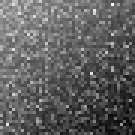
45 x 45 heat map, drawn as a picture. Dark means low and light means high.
Ninth with the lowest average: bottom right. Slope: up to the top left. Ninth with the highest average: top left. Odd rows or columns: none. Mirror symmetry: none.
